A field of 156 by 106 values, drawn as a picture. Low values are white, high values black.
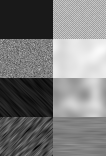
It is made of 4 by 2 panels. Panel 1,1: very high, flat. Panel 1,2: low, checkered. Panel 2,1: middling, fine-grained. Panel 2,2: very low, smooth, faint in contrast. Panel 3,1: very high, slanting down to the right, faint in contrast. Panel 3,2: low, smooth. Panel 4,1: high, slanting up to the right. Panel 4,2: middling, streaked across, faint in contrast.
